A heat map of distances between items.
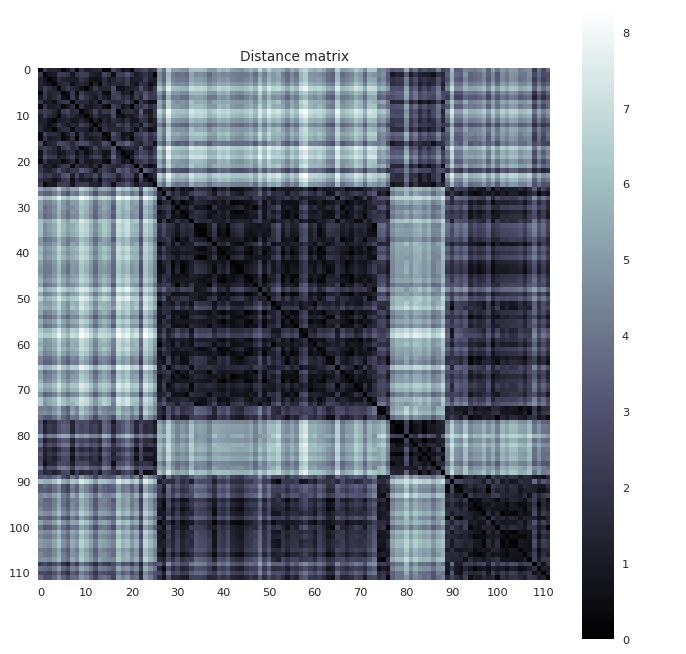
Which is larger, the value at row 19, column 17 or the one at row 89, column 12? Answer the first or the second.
the second
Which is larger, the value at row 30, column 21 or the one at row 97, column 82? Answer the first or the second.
the second
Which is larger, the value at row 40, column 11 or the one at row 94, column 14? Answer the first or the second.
the first
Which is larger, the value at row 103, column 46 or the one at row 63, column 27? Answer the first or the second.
the first
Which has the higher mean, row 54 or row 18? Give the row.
18
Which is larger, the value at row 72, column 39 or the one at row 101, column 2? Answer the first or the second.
the second
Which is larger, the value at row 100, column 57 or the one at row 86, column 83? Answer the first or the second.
the first
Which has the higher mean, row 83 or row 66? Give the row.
83
